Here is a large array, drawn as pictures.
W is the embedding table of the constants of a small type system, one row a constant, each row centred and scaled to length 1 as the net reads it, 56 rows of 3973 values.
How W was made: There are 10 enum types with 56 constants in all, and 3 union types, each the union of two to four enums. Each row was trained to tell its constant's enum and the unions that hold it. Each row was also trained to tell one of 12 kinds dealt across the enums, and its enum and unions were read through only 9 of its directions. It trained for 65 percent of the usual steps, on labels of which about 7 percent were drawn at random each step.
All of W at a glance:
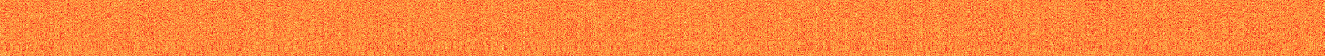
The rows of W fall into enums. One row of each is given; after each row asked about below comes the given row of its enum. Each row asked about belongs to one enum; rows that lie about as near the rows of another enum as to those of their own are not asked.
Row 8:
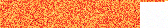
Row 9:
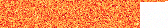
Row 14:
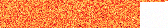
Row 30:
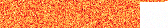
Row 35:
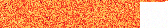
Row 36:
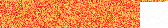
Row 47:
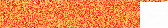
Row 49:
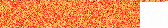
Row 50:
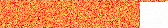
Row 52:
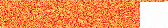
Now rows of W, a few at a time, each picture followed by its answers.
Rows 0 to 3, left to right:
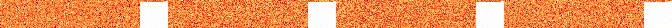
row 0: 47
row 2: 14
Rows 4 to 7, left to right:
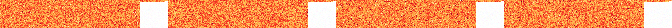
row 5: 14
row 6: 49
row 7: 30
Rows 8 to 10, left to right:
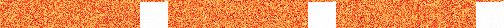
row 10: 30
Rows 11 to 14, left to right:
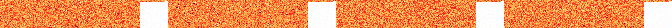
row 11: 52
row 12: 49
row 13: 8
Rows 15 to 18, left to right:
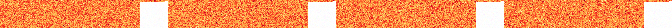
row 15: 8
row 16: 8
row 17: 30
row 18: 49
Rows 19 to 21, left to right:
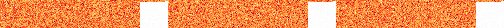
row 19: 36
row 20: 47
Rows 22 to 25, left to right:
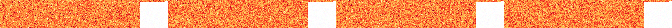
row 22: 52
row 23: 36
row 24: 47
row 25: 52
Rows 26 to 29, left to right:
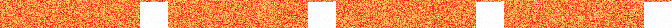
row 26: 35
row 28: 30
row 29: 8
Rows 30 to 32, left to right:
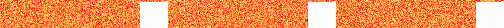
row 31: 47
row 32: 49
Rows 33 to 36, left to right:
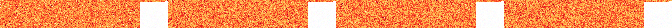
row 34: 52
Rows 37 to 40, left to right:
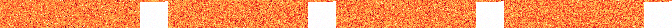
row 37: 49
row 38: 52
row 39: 9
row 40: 14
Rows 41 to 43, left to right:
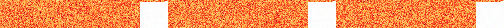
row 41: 47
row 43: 30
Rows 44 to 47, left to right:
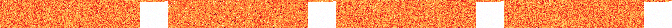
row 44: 30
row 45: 49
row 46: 47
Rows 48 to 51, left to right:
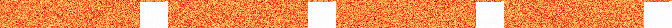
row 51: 14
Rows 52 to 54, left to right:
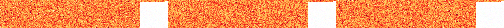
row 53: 14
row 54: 36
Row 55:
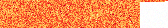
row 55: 14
